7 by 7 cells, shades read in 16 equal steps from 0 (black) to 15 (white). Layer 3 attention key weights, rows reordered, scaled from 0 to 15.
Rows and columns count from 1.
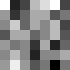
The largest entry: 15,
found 2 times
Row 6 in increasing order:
2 8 8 8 8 10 11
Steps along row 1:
down up up up up down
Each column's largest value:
15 14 10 11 13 15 10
